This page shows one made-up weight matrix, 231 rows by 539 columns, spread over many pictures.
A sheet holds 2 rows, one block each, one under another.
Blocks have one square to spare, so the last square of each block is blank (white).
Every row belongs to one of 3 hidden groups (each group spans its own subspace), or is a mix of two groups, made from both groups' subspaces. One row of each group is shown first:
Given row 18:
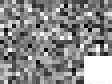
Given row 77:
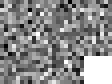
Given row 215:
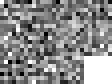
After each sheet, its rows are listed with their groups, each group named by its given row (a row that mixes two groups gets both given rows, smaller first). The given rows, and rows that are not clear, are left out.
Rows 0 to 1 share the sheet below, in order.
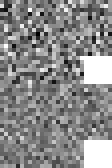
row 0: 77
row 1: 77
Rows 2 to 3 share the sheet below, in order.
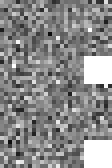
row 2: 215
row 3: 77 and 215
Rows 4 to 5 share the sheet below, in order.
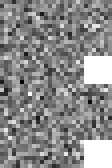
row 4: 18
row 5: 77
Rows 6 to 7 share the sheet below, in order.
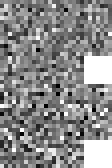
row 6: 77
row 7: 18 and 215
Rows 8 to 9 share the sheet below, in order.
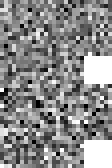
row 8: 77
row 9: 18
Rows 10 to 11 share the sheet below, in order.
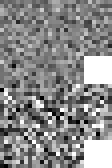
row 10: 215
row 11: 18
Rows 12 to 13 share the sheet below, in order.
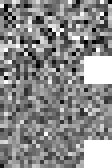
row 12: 18
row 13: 18
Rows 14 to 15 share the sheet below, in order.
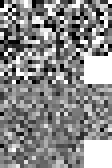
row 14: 18 and 215
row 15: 215
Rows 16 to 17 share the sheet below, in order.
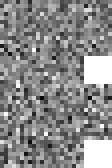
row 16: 77
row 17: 18 and 215
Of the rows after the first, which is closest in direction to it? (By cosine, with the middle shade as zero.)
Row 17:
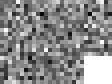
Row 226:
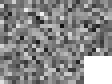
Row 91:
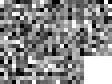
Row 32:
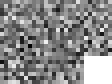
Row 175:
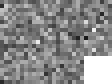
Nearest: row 32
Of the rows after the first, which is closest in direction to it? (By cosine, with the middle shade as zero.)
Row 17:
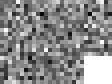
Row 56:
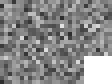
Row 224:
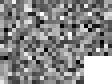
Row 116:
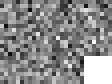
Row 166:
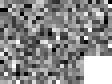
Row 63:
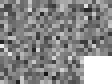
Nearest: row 56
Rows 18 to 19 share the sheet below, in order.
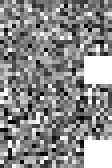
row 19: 77
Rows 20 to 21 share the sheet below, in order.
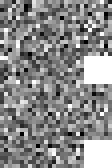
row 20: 18
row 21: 215
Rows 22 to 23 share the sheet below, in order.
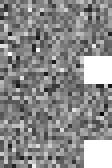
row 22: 77
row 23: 215
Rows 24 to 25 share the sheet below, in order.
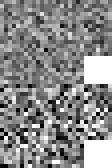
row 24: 18
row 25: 18 and 77
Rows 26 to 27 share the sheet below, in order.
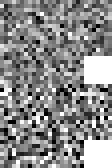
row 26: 18
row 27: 77
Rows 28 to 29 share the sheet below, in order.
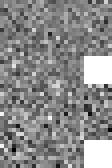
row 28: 215
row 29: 215
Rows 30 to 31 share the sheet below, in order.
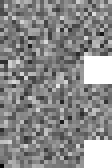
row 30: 215
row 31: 18
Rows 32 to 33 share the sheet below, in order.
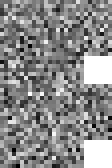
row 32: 215
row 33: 77 and 215
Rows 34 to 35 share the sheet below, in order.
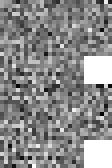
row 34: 215
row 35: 215
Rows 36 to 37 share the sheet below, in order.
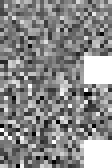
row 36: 215
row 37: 77
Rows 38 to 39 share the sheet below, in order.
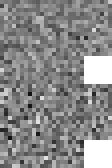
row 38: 18
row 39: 77
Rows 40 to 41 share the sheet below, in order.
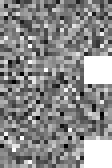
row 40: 215
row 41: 77 and 215
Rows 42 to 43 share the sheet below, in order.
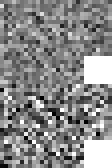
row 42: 18
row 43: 18
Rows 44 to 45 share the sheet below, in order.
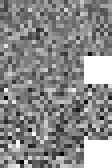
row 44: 77
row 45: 77 and 215
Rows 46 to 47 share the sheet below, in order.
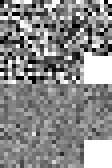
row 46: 215
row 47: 77
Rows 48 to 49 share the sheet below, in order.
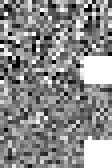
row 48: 77
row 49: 77
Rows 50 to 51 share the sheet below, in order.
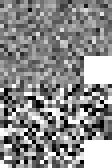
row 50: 77
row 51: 18
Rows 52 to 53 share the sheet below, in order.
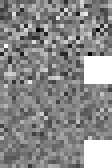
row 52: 77
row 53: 77
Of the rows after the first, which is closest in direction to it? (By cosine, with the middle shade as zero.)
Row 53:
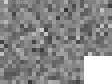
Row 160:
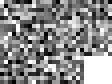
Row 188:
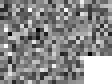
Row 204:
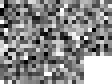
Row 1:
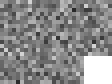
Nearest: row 1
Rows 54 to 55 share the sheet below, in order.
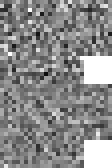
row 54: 77
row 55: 18
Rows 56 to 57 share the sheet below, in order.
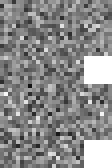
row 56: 18
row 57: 77 and 215
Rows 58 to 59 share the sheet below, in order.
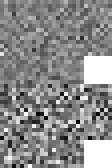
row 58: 77
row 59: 77
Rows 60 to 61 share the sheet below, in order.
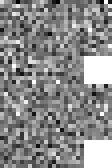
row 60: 215
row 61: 215
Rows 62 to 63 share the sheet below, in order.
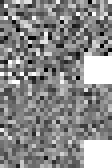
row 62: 215
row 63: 77
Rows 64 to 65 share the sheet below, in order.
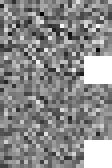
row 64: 18
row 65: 18
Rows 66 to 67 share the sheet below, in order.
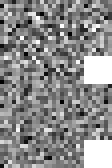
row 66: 18
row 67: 18
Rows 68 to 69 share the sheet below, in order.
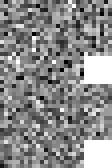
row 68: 77
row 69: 18
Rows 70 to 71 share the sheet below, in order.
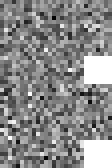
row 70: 18
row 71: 77
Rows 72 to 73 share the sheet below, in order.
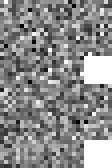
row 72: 77
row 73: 18
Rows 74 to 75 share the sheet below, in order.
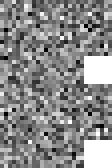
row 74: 18
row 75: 18
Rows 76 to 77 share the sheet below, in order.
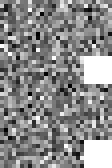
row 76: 77
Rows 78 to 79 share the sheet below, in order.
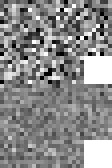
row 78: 18 and 77
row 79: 215
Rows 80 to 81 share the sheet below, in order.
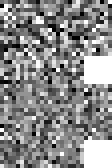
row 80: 18
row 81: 77
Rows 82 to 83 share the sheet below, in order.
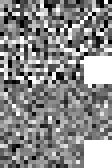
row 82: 215
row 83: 215
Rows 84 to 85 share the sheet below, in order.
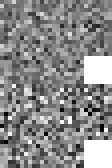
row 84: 18
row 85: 18
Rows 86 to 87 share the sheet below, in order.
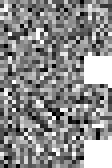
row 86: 77
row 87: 18
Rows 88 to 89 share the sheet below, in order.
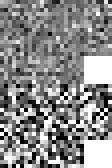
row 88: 215
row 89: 77
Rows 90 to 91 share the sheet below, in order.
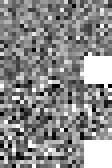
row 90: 77
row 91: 215
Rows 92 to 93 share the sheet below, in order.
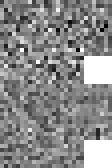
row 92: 215
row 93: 18 and 215
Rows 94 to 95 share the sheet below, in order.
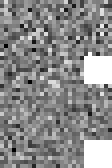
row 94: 77
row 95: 215
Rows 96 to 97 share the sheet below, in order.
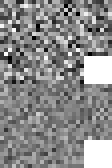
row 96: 18 and 77
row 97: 77
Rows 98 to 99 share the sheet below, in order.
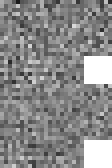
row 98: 215
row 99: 215
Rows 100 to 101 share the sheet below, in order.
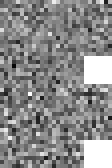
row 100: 215
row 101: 77
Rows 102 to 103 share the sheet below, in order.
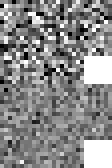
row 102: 18
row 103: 77
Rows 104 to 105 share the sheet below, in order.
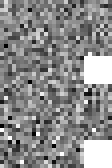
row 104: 77
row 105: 77
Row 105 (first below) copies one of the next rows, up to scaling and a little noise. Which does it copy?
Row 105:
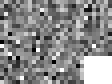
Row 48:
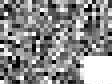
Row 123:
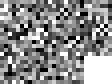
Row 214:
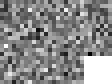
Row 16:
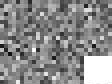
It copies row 48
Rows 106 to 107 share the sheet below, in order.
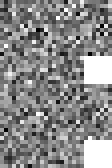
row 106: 77
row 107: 77
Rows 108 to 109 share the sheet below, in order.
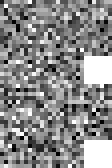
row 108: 215
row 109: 18 and 215
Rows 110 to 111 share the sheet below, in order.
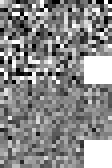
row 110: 215
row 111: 77
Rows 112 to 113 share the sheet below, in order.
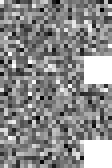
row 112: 215
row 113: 77
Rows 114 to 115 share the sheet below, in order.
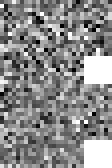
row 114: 18
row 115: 18
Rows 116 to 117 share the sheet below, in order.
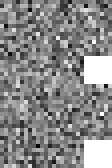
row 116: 77
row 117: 215
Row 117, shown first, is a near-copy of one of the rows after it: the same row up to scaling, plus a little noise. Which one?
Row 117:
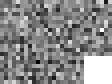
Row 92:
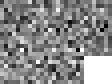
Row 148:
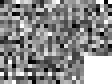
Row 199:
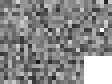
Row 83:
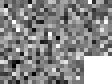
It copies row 199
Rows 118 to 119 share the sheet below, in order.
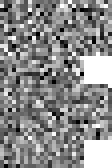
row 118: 77
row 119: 18
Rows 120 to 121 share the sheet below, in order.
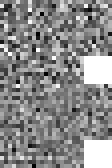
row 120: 77
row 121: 215
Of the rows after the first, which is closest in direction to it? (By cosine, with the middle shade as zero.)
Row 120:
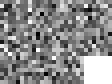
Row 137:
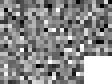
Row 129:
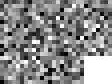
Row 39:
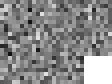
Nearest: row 137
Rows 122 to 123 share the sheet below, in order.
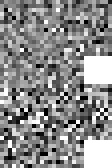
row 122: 18 and 215
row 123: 77
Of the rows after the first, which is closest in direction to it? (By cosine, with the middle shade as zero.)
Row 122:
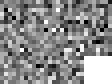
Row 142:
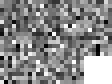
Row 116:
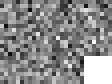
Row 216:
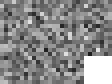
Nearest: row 216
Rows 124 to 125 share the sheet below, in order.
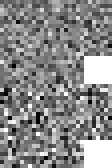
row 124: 215
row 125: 77
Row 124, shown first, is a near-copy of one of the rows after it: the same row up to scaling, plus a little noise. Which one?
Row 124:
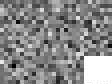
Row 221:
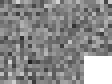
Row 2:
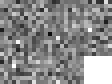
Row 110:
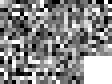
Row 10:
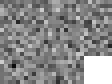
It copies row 10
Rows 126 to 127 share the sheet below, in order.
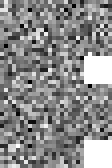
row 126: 77
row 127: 215
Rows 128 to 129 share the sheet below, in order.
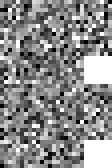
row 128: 18
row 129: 18 and 77
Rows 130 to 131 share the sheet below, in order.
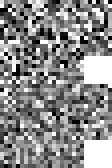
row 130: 18 and 215
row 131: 18
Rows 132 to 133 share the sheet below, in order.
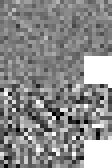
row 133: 18
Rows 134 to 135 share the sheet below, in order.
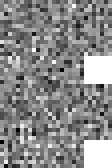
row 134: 77
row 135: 18 and 215
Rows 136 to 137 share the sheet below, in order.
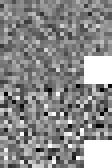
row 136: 18
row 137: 18 and 215
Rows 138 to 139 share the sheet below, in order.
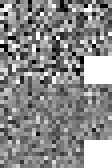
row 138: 77
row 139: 77
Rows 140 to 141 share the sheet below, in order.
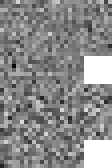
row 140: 215
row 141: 18
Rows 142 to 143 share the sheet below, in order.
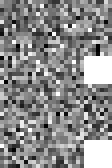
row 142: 18 and 215
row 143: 215
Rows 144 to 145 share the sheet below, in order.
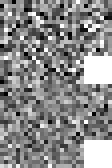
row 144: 18
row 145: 18 and 215
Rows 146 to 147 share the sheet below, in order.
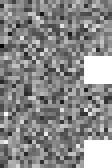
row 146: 18
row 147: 18
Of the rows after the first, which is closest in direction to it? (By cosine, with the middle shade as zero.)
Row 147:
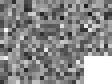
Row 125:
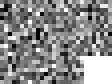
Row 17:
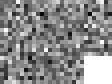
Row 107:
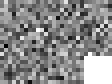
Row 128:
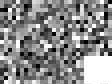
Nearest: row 17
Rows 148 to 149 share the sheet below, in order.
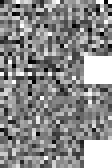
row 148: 215
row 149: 77
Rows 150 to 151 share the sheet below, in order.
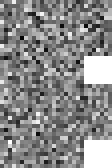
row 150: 18
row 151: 77
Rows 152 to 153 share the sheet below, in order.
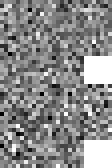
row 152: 77
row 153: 215
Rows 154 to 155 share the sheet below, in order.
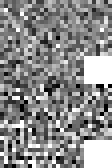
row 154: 18 and 215
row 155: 215
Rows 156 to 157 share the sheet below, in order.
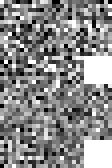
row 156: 215
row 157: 18 and 215
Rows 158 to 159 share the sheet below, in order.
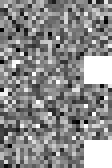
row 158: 215
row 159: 18
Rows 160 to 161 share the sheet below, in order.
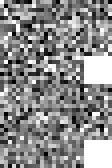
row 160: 215
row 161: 18 and 77
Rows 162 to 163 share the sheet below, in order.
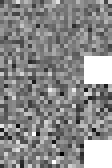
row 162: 215
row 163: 77
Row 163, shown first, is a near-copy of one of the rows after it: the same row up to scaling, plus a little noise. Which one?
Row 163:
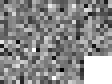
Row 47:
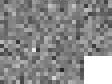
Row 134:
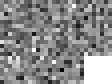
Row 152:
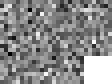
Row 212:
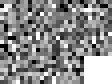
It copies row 47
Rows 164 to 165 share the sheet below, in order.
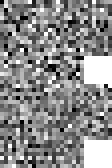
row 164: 215
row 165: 215
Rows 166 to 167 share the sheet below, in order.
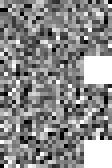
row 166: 18 and 215
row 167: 18 and 77
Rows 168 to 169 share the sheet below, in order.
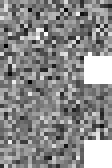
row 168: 77
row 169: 18 and 77
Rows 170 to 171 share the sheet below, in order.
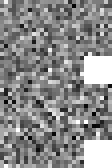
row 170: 77
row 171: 18
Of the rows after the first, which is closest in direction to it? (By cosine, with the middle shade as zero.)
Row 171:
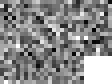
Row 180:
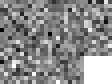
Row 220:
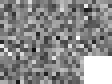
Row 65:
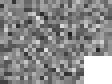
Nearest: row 220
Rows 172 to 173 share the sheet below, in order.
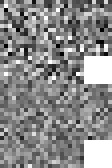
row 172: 18 and 215
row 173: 77
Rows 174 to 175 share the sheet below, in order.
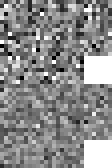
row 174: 77
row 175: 18
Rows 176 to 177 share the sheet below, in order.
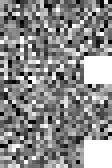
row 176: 215
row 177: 215
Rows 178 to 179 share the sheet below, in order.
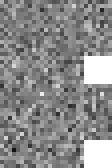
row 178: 77 and 215
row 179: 77 and 215
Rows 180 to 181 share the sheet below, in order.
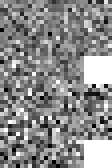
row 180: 215
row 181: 77 and 215
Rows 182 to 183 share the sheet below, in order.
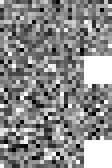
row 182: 215
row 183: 18 and 215
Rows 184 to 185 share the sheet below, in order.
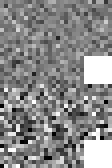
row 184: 215
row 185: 18 and 215
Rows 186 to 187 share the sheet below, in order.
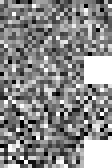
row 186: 77 and 215
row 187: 215
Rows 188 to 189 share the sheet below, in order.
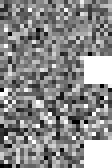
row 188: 77
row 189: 18
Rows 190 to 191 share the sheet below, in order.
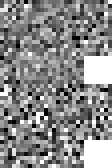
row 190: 18
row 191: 77
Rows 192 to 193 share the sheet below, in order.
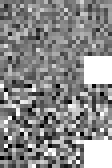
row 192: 77
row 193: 215
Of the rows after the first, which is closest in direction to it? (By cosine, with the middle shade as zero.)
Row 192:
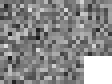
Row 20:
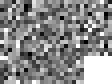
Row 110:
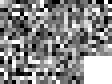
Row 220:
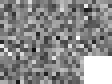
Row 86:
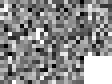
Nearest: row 220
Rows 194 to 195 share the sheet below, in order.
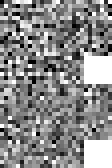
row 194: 215
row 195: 77
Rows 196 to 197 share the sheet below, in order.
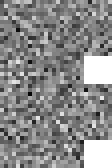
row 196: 215
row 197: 77
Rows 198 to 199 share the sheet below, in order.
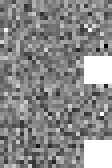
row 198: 18
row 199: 215
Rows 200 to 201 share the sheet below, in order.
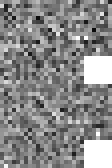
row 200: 18
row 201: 18
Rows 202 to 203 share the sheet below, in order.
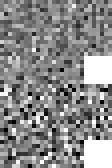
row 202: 77
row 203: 77
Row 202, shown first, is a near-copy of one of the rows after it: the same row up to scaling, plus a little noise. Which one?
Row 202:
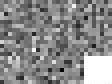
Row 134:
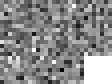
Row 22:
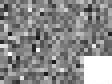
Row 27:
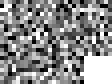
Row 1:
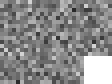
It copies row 134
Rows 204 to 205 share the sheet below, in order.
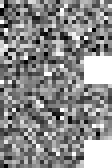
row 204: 18
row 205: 18
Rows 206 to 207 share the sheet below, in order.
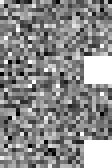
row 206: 215
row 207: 215
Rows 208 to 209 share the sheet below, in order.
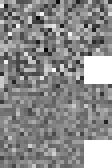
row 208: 18 and 215
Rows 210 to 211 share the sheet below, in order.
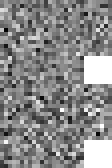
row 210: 77 and 215
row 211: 18
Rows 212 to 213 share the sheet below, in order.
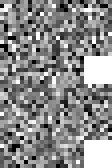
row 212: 77
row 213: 215
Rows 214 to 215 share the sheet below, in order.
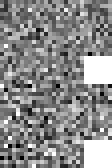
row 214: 77
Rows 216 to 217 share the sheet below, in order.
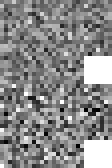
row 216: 18
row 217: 18
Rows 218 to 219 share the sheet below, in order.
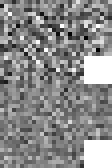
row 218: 18
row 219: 18 and 77
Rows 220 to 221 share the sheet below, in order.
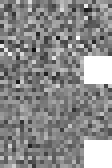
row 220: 77
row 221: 215
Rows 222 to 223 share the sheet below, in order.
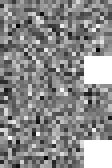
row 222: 18
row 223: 77
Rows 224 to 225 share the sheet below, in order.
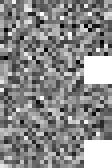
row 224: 18
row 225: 18
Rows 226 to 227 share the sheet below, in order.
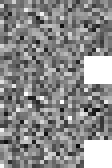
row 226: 18
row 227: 18
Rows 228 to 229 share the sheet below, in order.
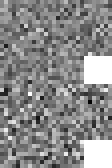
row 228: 77
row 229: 77
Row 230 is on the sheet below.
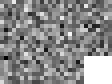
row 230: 18
